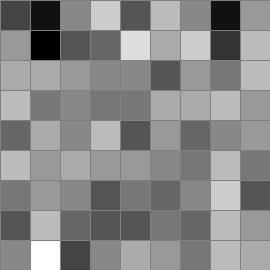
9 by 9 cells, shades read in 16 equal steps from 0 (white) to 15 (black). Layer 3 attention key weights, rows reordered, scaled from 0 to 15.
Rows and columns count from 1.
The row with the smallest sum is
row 9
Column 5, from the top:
10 2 7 8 10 6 8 10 5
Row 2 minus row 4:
2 7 3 1 -6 0 -2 8 -2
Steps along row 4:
up down up same down same down up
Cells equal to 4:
11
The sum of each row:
76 66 58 55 63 54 68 70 53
